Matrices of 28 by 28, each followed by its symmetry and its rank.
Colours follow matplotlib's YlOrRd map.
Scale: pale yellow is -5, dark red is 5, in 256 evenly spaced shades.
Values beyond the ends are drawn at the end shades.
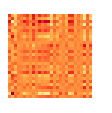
neither, rank two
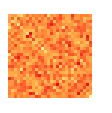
symmetric, full rank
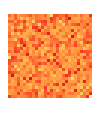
symmetric, full rank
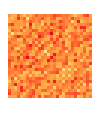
symmetric, full rank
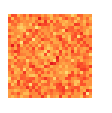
symmetric, full rank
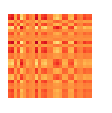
symmetric, rank one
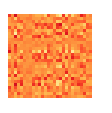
neither, rank three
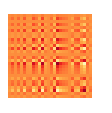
symmetric, rank one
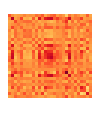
symmetric, rank three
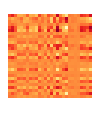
neither, rank two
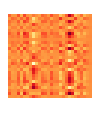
neither, rank two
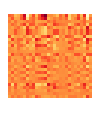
neither, rank three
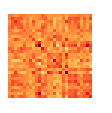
symmetric, rank three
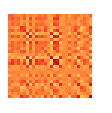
symmetric, rank three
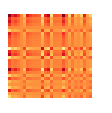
symmetric, rank one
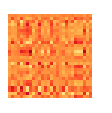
neither, rank three
